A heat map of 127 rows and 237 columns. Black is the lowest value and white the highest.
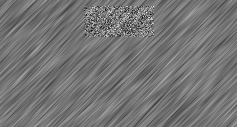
The top middle is the roughest part. The distribution is heavy-tailed on both sides. The halves do not mirror each other. The grain runs diagonally up to the right. An odd patch, rougher than its surroundings, sits in the top middle. No row or column stands out.
